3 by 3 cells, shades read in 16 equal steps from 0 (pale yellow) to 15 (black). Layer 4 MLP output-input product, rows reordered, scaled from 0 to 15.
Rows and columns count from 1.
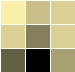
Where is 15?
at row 3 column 2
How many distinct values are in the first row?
3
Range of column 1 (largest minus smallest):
9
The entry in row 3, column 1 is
9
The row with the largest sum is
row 3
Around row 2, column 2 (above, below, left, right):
3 15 2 2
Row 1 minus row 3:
-9 -12 -3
